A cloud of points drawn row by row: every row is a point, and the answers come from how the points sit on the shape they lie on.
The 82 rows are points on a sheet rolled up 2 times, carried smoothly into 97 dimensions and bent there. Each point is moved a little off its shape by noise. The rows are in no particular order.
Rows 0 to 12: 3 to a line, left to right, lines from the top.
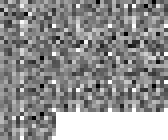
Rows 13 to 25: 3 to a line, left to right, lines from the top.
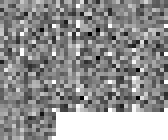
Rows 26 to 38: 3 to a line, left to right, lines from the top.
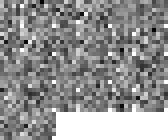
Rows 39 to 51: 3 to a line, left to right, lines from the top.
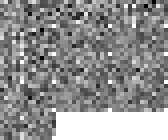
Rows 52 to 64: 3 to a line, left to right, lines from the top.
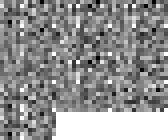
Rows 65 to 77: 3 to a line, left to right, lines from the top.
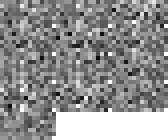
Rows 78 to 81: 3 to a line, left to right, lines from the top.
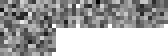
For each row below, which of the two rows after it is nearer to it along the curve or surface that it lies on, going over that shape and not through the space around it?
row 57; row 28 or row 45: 28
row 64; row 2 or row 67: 2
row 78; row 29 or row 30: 29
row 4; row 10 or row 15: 10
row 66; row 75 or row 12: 75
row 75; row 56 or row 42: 56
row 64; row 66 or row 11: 11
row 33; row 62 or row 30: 62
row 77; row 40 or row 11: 40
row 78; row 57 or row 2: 2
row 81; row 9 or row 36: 9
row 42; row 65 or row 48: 48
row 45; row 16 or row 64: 16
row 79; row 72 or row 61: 61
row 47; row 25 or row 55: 55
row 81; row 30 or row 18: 18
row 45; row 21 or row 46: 21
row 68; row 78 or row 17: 78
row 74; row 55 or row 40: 40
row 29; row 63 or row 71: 63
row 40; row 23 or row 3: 23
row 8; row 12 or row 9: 9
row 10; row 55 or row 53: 53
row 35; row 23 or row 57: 57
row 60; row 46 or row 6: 6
